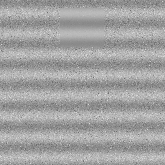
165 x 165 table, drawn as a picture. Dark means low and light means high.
Stripes: horizontal, repeating 8 times. Odd patch: calmer, in the top middle. Calmest part: top middle.
